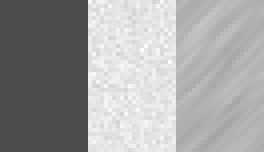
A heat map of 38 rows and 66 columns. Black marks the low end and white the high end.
The table splits into one row of 3 panels. Panel 1,1: low, flat. Panel 1,2: very high, fine-grained, faint in contrast. Panel 1,3: high, slanting up to the right, faint in contrast.
